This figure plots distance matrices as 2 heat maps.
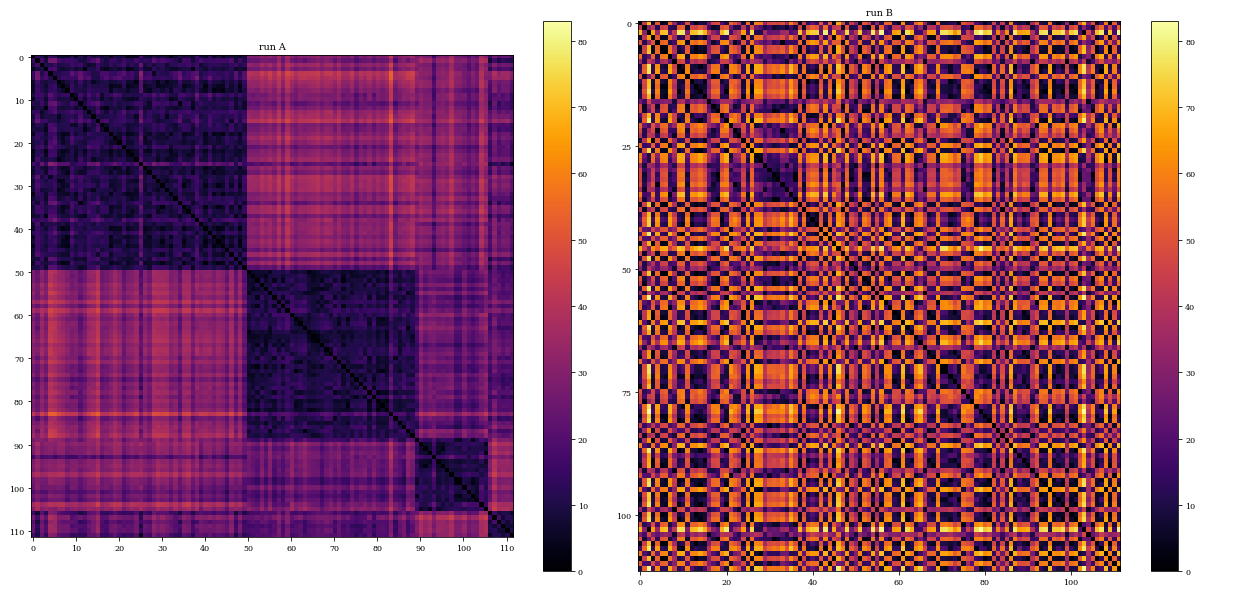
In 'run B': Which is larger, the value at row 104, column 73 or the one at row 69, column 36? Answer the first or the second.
the first
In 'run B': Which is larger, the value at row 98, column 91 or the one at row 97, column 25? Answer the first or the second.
the second
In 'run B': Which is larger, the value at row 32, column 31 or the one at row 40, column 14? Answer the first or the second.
the second
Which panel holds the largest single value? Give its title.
run B
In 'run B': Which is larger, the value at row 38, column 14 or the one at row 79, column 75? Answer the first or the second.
the second
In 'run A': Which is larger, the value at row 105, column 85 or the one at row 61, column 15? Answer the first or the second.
the second
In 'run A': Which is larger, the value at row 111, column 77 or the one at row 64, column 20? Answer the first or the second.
the second
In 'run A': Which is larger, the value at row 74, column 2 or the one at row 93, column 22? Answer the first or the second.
the first
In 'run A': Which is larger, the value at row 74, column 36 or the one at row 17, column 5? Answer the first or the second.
the first
